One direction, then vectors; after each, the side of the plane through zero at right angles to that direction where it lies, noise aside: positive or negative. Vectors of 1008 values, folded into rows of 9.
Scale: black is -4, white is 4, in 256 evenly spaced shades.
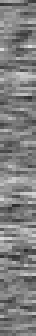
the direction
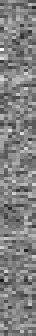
positive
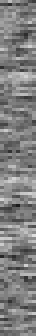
positive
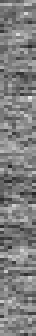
negative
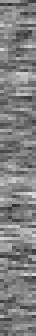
positive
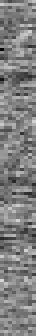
negative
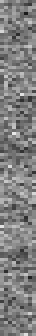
positive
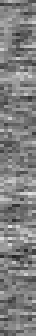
positive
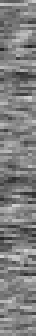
negative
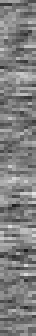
positive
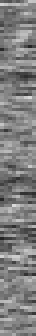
negative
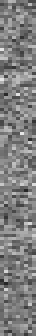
positive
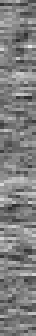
positive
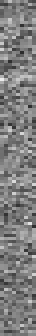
positive
